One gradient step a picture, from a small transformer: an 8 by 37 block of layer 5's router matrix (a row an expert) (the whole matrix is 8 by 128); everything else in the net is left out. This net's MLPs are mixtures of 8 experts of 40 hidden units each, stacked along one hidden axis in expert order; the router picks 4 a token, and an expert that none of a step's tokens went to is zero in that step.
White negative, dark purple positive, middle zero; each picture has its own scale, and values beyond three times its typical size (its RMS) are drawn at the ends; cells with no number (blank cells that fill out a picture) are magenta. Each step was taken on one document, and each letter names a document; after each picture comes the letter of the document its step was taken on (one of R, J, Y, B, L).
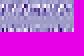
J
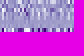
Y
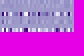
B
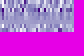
J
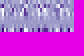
J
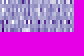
Y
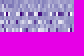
B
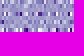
B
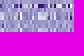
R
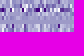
J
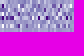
R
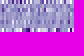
Y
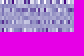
Y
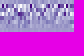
R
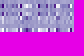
R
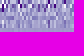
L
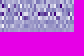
L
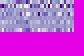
Y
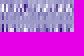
J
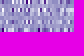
Y
